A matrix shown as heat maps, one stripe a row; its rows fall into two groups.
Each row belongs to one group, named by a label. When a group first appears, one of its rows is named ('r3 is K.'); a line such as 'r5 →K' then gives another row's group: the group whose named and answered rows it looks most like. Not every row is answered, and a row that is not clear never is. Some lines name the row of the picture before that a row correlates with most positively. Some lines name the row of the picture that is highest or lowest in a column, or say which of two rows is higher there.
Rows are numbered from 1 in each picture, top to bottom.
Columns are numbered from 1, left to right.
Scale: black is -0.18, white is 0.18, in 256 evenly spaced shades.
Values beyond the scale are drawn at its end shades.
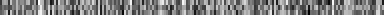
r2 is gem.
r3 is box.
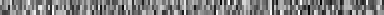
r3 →gem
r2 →box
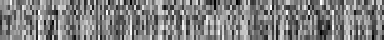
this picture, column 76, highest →8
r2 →gem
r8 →box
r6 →box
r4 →gem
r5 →gem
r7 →gem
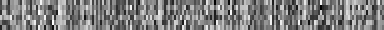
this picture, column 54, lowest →4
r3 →gem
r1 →gem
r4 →box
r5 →gem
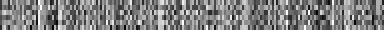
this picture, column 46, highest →6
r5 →box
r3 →box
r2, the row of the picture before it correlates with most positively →1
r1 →box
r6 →gem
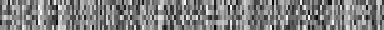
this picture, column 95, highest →4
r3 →gem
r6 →gem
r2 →gem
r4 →box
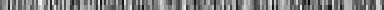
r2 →box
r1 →box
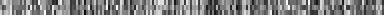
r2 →box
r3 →box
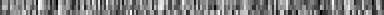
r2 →box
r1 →box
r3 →gem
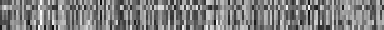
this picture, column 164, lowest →6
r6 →gem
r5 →gem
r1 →gem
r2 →box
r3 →gem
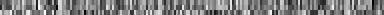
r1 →gem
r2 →gem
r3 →box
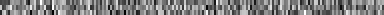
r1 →gem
